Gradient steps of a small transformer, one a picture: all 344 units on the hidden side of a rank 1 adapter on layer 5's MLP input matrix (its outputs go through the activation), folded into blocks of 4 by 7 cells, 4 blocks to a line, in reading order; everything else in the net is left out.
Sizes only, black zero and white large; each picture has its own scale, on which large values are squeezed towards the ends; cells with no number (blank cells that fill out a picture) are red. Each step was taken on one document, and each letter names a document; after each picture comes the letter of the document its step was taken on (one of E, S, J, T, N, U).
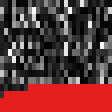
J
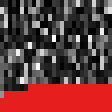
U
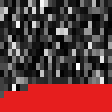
J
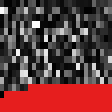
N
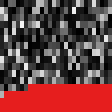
U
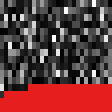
U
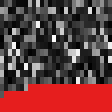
U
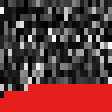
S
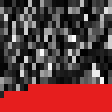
N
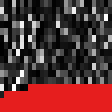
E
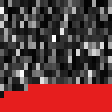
U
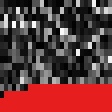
N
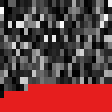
S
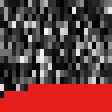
N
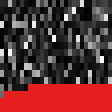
S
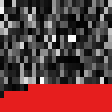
E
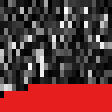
S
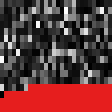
S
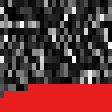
S
